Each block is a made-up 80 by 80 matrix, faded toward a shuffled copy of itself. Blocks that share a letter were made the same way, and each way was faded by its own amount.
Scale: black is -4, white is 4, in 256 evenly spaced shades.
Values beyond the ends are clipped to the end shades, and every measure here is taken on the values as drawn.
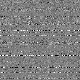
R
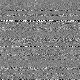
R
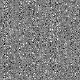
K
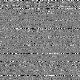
R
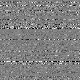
R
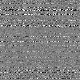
R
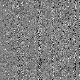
K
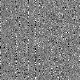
K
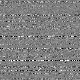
R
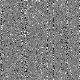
K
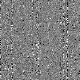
K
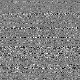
R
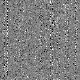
K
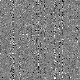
K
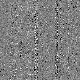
K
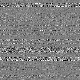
R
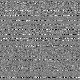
R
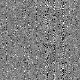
K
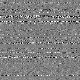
R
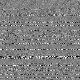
R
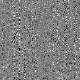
K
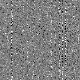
K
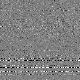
R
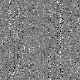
K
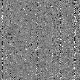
K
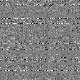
R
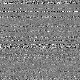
R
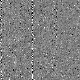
K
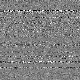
R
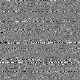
R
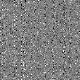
K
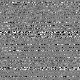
R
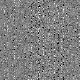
K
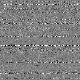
R
